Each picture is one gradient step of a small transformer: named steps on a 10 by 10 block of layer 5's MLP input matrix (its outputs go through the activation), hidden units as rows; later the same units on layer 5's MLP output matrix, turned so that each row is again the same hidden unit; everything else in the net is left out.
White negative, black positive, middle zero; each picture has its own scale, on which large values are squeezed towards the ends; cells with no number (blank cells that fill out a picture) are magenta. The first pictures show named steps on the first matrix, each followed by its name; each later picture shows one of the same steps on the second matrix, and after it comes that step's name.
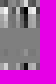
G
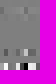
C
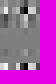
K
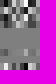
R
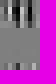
G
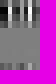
G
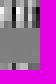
G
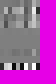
K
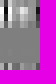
G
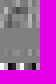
K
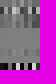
K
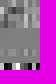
K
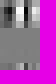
G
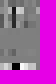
K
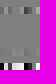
C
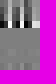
R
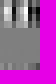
G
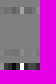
C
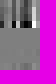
R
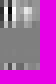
G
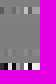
C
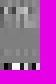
K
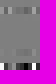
C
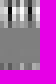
G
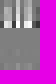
R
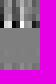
R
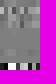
K
